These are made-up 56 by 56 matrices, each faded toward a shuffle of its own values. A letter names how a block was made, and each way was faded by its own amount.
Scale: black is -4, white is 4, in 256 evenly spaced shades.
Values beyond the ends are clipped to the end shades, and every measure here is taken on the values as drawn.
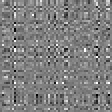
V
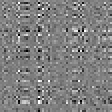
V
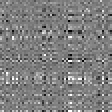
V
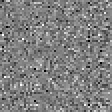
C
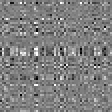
V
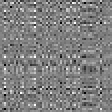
V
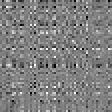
V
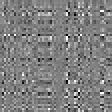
V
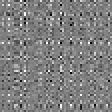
V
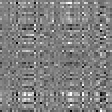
V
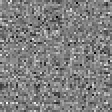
C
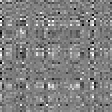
V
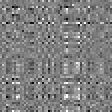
V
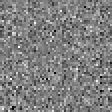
C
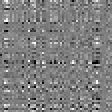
V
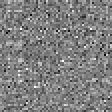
C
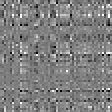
V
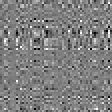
V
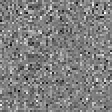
C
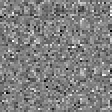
C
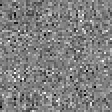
C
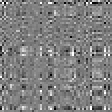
V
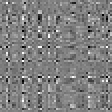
V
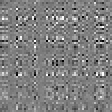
V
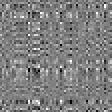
V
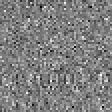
C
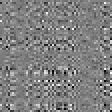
V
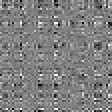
V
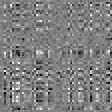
V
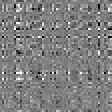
V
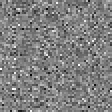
C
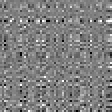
V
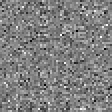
C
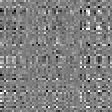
V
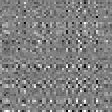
V
